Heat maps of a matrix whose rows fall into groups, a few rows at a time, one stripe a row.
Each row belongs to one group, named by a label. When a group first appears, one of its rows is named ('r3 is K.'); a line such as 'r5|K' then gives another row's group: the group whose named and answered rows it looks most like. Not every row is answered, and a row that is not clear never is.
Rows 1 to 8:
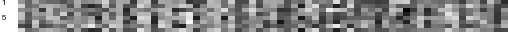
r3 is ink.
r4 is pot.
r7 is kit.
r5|pot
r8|pot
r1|pot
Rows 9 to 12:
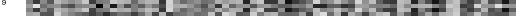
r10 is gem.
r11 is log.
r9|log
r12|ink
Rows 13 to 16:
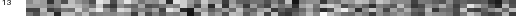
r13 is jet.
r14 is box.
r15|kit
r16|box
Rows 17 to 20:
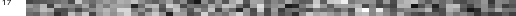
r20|jet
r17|log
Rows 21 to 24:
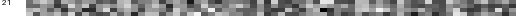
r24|pot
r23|jet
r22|jet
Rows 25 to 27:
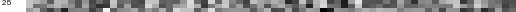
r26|pot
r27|jet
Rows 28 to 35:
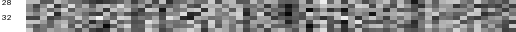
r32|kit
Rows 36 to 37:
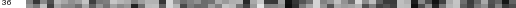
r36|log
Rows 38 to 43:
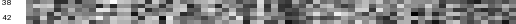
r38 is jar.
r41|ink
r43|log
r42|kit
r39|gem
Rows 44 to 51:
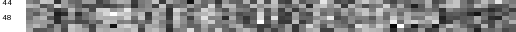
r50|jet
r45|ink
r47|jar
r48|jar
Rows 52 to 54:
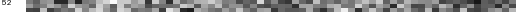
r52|jar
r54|kit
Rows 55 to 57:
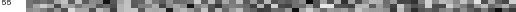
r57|jet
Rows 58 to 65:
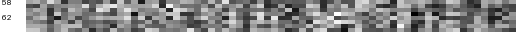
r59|log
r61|ink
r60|jet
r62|jar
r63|ink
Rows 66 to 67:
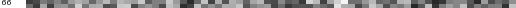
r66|log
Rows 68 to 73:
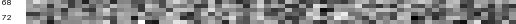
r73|box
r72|ink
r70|jet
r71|log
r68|gem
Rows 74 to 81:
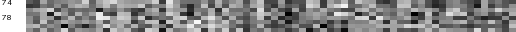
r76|gem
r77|ink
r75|log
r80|jar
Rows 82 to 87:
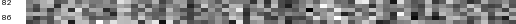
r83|box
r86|log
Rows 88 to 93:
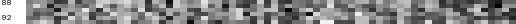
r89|jar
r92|jet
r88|jar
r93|gem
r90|box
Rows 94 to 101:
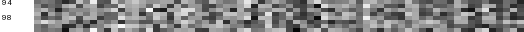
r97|pot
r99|gem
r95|log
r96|box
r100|jar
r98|log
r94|jet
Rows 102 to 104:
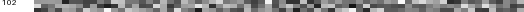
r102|jar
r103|pot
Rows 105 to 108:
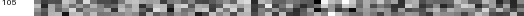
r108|box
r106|pot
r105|log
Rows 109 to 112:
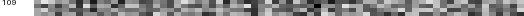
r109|gem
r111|jar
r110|kit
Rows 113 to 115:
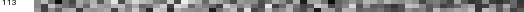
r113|jet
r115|pot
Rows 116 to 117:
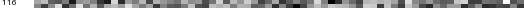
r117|box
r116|jet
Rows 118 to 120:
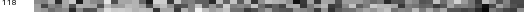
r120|jar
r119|jet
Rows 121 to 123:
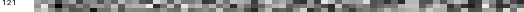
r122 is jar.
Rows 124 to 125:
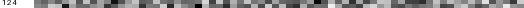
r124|kit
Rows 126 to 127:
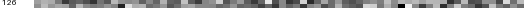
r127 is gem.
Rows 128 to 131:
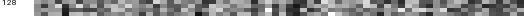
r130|jar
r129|box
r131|box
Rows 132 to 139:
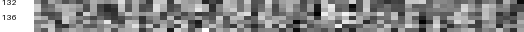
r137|ink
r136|ink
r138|jar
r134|pot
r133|pot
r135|log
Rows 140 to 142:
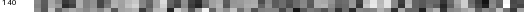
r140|jet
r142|kit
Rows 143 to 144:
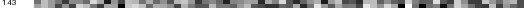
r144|jet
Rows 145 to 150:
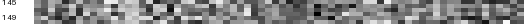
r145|box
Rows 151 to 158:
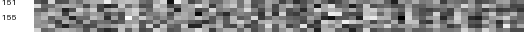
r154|gem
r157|jar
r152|pot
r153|jet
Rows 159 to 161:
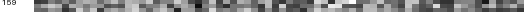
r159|log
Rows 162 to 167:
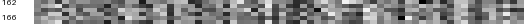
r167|gem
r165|gem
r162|ink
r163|gem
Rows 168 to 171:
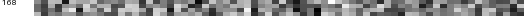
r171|pot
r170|log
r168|box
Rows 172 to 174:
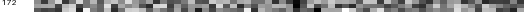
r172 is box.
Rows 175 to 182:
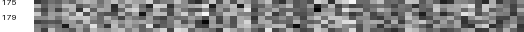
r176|pot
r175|log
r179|box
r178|pot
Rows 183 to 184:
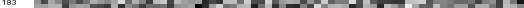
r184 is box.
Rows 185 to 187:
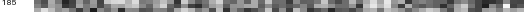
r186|jet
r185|jet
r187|gem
